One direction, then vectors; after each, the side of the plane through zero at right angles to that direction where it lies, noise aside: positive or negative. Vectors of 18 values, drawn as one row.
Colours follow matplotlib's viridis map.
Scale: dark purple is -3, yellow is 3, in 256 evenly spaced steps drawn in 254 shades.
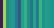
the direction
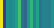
negative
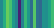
positive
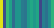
negative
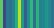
negative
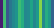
positive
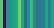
negative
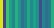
negative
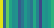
negative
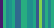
positive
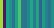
negative
